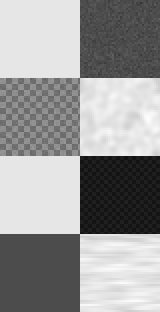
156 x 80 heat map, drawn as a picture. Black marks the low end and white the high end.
The table splits into 4 rows of 2 panels. Panel 1,1: very high, flat. Panel 1,2: low, fine-grained, faint in contrast. Panel 2,1: middling, checkered. Panel 2,2: very high, blotchy, faint in contrast. Panel 3,1: very high, flat. Panel 3,2: very low, checkered, faint in contrast. Panel 4,1: low, flat. Panel 4,2: very high, streaked across, faint in contrast.
